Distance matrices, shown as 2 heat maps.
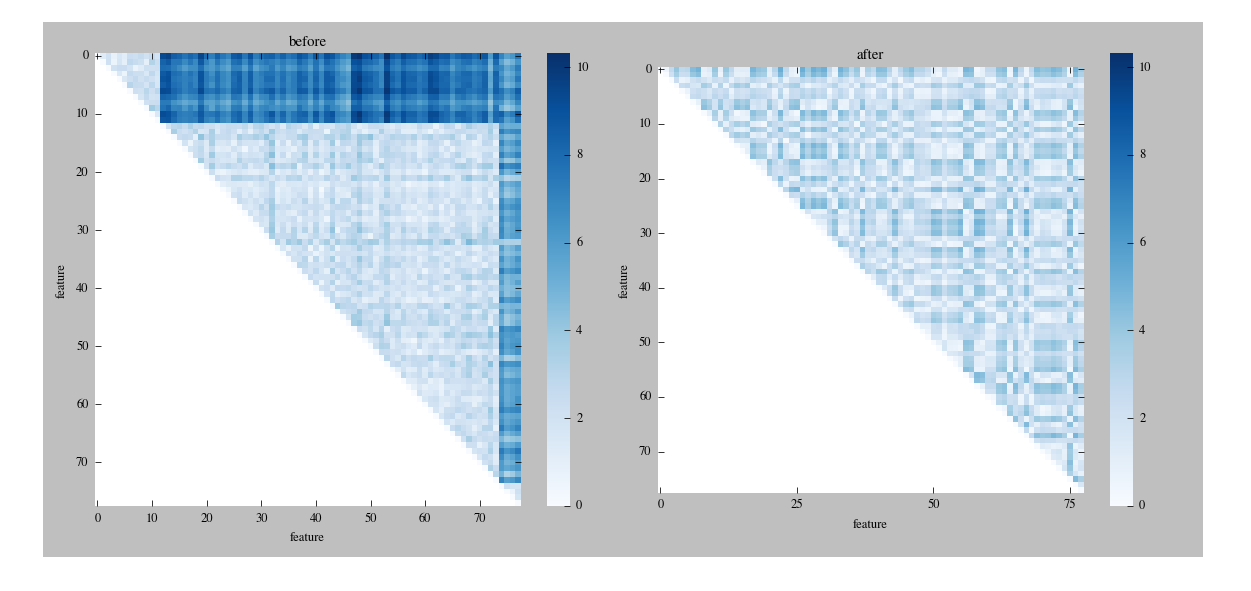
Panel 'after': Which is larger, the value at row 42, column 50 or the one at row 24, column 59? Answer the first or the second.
the first
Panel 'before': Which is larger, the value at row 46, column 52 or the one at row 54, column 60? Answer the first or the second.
the first
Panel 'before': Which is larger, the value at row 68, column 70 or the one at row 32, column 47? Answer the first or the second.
the second
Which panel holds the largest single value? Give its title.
before
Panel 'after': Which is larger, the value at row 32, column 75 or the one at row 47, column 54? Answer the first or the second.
the second
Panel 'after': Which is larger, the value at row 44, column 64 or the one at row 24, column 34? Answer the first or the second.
the second
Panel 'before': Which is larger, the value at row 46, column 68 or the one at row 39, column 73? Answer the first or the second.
the first
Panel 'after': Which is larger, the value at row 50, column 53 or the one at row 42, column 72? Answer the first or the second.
the second
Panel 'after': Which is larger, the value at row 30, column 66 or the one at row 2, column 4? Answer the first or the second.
the first
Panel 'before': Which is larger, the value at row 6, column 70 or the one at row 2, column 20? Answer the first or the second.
the first
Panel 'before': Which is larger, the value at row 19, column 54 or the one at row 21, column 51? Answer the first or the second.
the second
